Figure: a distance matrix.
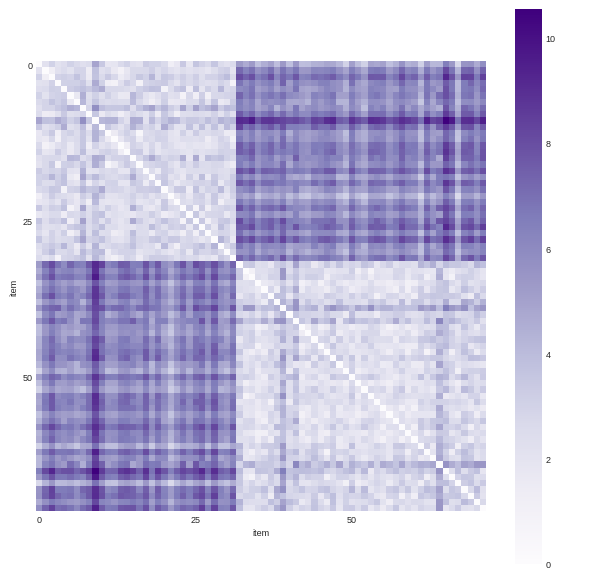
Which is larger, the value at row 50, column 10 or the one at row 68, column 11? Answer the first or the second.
the first
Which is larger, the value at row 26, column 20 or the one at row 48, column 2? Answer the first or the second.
the second
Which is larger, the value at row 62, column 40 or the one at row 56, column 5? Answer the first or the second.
the second
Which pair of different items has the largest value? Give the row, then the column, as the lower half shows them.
65, 9
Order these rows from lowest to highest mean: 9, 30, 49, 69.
49, 30, 69, 9
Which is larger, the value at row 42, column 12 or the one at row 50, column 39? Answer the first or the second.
the first
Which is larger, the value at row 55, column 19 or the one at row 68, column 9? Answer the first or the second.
the second
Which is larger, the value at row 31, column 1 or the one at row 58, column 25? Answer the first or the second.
the second
